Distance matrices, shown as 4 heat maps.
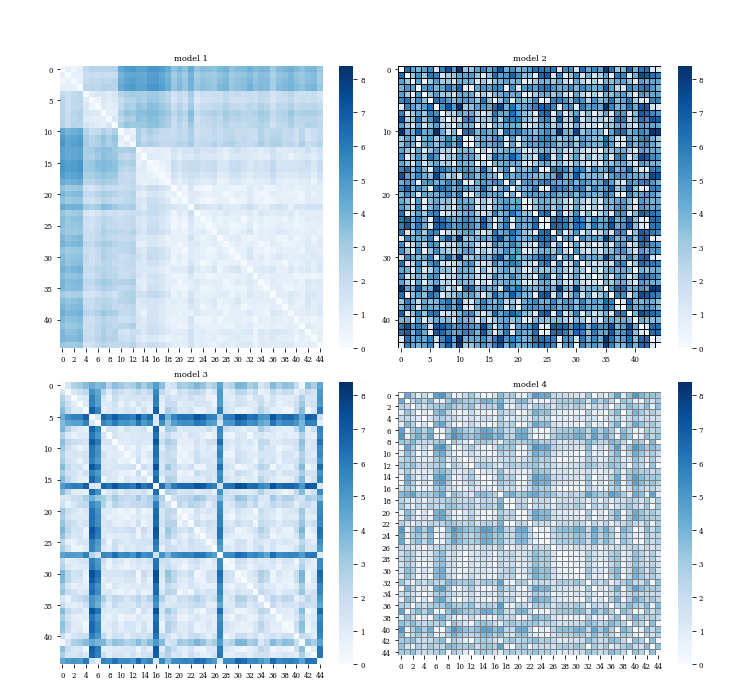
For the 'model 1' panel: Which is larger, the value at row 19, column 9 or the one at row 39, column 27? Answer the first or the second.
the first
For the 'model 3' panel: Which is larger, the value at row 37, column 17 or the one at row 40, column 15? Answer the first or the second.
the second
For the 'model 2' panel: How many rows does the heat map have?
45
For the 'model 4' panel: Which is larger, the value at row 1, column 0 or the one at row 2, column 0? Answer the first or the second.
the first
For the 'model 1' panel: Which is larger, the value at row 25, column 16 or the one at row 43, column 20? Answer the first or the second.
the first
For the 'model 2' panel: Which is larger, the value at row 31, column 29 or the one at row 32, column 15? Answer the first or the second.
the first
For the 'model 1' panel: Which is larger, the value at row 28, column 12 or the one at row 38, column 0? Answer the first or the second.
the second
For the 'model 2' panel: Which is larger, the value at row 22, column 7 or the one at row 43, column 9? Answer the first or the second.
the second
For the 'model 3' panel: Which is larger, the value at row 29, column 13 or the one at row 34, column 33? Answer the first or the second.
the second
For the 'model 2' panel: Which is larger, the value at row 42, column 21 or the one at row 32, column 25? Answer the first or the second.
the first
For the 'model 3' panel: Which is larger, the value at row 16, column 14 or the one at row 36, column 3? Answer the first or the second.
the first
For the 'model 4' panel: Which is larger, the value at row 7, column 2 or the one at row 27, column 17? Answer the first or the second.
the first
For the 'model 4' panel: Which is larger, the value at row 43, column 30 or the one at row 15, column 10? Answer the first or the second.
the first
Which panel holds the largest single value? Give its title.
model 2
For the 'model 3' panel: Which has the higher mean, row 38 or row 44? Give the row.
44
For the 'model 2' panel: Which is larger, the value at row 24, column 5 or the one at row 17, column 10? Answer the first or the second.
the second
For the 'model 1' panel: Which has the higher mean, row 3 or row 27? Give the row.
3
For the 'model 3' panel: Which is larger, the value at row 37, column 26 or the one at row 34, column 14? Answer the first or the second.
the second
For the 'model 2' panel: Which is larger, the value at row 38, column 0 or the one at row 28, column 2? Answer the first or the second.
the first
